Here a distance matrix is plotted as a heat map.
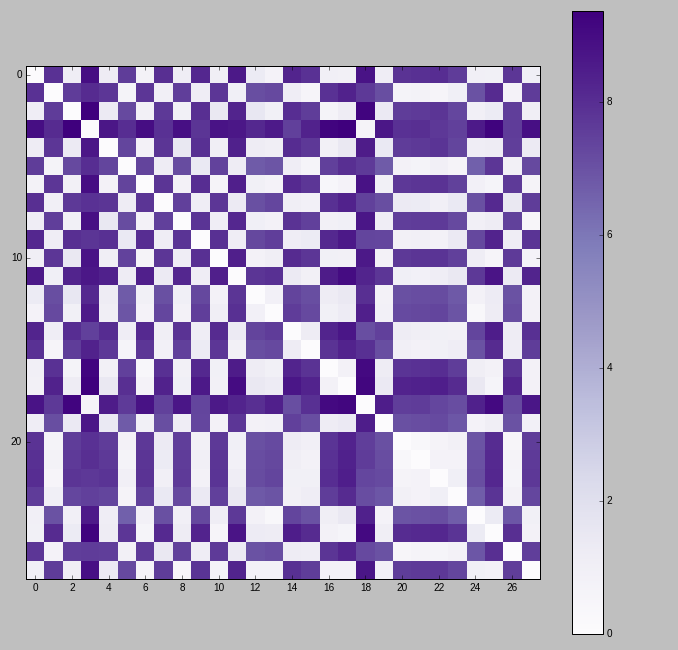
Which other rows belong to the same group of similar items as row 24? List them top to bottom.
0, 2, 4, 6, 8, 10, 12, 13, 16, 17, 19, 25, 27
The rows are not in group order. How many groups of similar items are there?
3
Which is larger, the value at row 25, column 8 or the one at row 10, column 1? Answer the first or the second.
the second
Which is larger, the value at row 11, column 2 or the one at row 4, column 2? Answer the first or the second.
the first
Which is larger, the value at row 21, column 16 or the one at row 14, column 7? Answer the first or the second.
the first
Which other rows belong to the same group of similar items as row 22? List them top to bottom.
1, 5, 7, 9, 11, 14, 15, 20, 21, 23, 26
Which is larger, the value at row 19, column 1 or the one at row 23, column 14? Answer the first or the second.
the first
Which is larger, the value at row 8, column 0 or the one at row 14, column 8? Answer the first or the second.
the second
